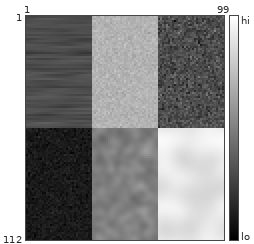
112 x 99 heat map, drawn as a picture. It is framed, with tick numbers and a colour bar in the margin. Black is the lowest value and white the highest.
The table splits into 2 rows of 3 panels. Panel 1,1: low, streaked across, faint in contrast. Panel 1,2: high, fine-grained, faint in contrast. Panel 1,3: low, fine-grained. Panel 2,1: very low, fine-grained, faint in contrast. Panel 2,2: middling, blotchy, faint in contrast. Panel 2,3: very high, smooth, faint in contrast.
